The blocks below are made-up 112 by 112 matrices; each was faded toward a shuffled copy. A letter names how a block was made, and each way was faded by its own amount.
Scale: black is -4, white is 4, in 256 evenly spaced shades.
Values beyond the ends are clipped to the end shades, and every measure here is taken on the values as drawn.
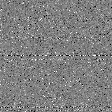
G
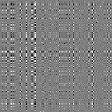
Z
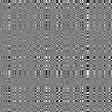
Z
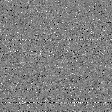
G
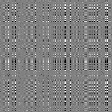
Z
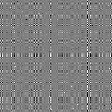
Z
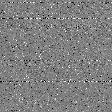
G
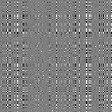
Z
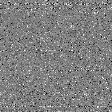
G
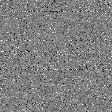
G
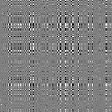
Z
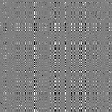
Z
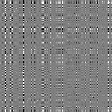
Z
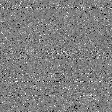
G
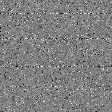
G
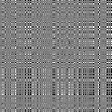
Z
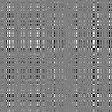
Z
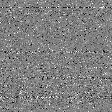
G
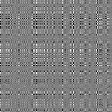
Z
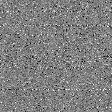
G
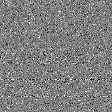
G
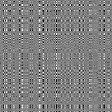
Z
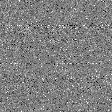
G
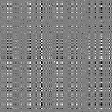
Z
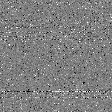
G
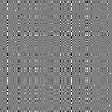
Z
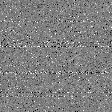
G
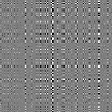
Z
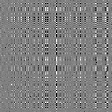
Z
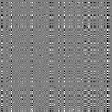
Z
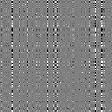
Z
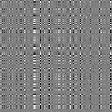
Z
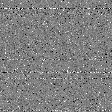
G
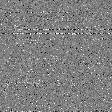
G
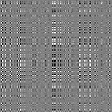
Z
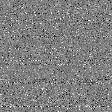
G
